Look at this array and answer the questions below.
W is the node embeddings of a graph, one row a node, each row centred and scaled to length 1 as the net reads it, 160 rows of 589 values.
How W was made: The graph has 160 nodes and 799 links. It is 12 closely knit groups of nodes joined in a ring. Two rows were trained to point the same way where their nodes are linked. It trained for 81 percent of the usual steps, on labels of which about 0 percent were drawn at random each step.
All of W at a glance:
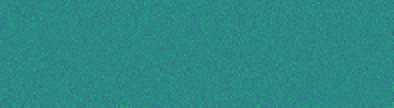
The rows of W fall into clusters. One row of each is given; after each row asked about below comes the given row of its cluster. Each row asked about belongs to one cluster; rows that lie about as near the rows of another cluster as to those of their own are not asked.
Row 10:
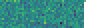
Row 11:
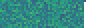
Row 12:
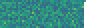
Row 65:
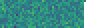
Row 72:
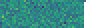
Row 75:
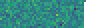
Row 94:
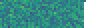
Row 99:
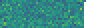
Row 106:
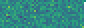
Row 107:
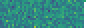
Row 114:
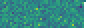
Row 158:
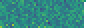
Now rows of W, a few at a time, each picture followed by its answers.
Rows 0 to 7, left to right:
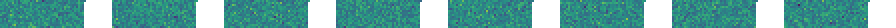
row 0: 94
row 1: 107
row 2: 158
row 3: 72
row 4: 72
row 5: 106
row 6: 114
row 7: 158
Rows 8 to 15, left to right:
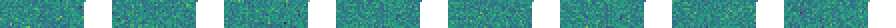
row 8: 114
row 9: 99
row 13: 11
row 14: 11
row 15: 158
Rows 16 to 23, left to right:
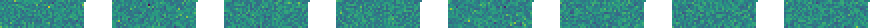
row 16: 94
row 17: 158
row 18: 11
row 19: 11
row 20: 65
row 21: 10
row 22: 107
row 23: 114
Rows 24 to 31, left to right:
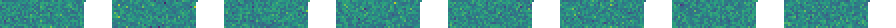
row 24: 106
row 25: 65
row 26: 10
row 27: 75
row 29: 106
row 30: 158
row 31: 99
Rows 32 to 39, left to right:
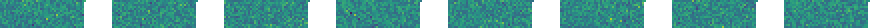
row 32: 107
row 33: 106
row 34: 106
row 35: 75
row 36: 72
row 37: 107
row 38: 106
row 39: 75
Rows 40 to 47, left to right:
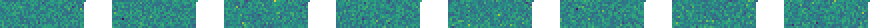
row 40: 106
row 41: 12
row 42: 10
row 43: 107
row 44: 99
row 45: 94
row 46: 99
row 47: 10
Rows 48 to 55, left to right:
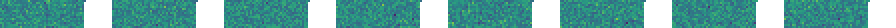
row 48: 11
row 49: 72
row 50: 106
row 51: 65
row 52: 99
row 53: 94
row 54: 158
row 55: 75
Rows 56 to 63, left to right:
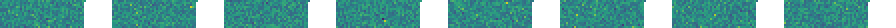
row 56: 107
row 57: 12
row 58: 106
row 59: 107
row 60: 75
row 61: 65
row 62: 65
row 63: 10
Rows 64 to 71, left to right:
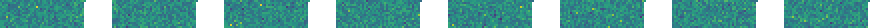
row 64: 158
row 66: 158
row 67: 11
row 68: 94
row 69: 107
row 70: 72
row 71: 65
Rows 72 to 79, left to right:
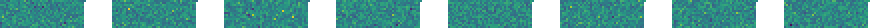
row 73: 94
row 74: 11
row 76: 106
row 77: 12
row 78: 10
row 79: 158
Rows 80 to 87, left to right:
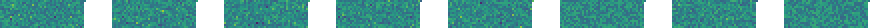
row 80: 72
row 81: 114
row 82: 10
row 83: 106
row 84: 114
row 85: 106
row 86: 94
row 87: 65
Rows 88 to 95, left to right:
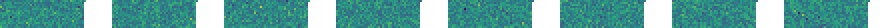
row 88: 12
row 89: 65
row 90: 158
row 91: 72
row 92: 94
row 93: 11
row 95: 75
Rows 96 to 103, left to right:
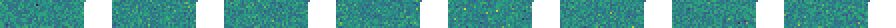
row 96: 158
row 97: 11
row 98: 72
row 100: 10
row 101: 72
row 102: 94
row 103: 94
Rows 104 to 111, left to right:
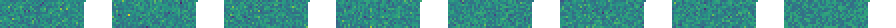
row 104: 106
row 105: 107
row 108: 11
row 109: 99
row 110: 114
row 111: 158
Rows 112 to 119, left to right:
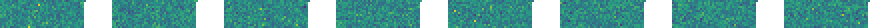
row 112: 65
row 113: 158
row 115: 12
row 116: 94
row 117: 10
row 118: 75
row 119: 75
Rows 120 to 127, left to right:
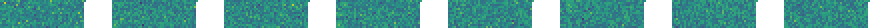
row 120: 10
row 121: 12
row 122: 106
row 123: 12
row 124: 114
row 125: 75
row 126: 107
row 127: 158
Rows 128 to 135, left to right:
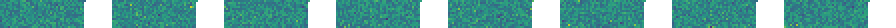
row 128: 72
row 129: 12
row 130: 12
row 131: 107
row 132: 114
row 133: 10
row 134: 72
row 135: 158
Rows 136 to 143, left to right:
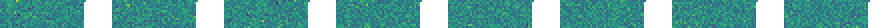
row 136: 75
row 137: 114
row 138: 65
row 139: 94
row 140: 106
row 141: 11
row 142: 12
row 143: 72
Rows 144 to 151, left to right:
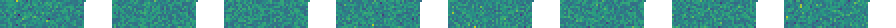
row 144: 75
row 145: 65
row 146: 114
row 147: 11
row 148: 11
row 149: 65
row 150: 94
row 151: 114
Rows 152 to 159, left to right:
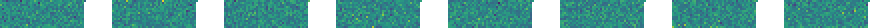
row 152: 106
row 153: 10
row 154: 107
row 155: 12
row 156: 12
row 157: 12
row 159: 158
